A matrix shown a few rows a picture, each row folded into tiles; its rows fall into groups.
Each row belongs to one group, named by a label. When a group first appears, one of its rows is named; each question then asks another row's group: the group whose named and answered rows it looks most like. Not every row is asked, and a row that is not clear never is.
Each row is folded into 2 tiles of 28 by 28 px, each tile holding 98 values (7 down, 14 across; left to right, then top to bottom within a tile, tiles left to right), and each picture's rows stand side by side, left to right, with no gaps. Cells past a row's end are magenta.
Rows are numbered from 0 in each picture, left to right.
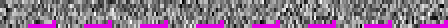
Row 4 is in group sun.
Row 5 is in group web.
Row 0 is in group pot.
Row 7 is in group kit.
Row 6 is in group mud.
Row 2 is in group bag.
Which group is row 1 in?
bag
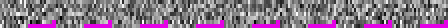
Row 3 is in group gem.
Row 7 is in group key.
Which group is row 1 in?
pot
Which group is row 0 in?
sun
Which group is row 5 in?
pot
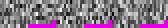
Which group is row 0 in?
web
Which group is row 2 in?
pot
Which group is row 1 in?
web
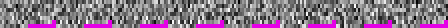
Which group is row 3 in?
gem
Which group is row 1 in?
gem
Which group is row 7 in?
gem
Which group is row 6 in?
key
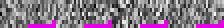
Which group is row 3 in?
sun
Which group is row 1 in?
mud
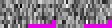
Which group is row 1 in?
mud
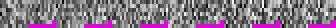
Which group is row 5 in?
sun
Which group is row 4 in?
sun
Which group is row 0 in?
pot
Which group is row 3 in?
mud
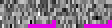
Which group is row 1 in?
web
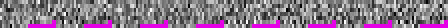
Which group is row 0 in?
bag
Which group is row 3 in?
key
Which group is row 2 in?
key
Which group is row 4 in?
gem
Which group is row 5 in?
web
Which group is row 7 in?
kit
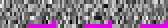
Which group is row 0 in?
kit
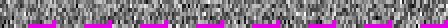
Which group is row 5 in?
pot
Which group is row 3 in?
key
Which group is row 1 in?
key
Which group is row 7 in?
mud
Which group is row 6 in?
web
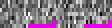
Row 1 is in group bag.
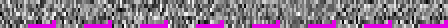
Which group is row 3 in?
sun
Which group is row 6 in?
kit
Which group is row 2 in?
bag
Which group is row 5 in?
sun
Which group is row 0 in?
sun
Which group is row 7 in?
kit
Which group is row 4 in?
key
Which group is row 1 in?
kit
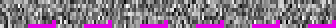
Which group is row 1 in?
gem
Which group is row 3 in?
web
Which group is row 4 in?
mud
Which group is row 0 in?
key
